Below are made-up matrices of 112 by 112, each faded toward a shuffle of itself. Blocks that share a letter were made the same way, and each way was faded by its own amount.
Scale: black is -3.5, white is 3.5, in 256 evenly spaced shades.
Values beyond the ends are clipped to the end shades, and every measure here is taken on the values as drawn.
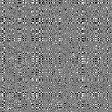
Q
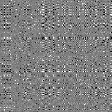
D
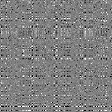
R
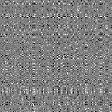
D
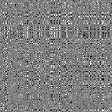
D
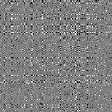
R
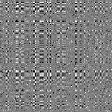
Q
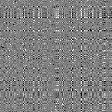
Q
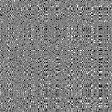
D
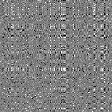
D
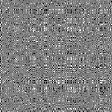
D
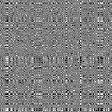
Q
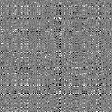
R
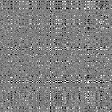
R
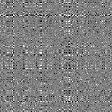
R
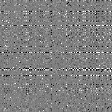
R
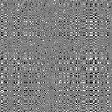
Q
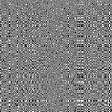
Q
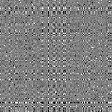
Q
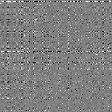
R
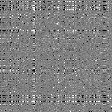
R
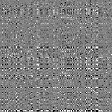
R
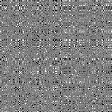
D
